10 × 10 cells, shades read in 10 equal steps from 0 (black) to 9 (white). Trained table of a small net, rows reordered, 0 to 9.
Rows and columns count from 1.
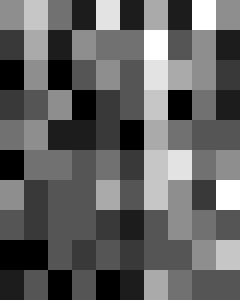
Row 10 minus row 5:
-3 -2 -1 2 -2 1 0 0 0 0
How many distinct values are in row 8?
5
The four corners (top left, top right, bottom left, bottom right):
5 5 1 3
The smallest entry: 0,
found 10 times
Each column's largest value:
5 7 5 5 8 4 9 8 9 9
